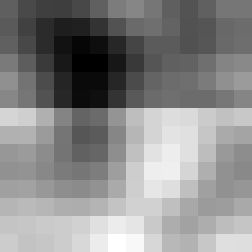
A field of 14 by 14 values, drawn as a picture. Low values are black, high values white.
Lone odd cells: none. Ninth with the highest average: bottom middle. Seam: horizontal, 40% of the way down, the bottom part higher. Ninth with the lowest average: top left.
